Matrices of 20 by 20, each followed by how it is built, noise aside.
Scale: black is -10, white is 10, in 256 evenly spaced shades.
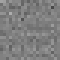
low rank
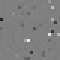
sparse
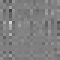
low rank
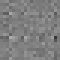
low rank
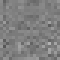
low rank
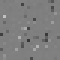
sparse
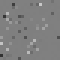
sparse
